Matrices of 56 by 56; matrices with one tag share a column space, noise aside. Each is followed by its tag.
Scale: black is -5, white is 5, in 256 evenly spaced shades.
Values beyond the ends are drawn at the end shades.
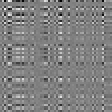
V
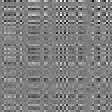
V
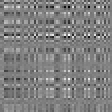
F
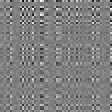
V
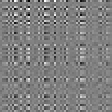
V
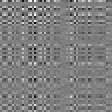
V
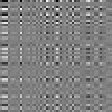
V
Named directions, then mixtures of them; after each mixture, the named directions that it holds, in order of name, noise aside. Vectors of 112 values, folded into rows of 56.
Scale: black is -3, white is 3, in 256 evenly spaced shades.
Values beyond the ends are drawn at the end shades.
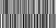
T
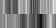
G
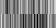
G, T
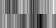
G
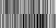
G, T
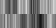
G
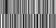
T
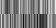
G, T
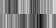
G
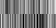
G, T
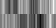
G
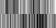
G, T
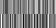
T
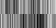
G, T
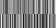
T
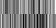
G, T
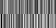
T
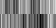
G, T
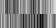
G, T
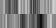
G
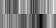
G
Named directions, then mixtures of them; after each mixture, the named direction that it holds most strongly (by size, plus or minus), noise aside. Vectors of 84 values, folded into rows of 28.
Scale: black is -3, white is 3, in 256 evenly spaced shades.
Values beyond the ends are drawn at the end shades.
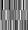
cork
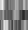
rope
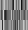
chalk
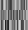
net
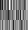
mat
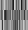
chalk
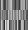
net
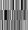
chalk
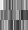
rope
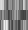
rope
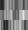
rope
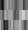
rope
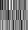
mat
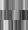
rope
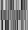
net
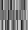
net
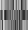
chalk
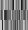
chalk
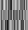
net
